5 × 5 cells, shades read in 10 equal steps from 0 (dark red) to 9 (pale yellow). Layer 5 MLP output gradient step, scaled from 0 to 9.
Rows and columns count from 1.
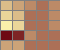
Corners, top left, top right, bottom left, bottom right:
7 5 6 4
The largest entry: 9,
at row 3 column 1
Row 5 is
6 6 4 4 4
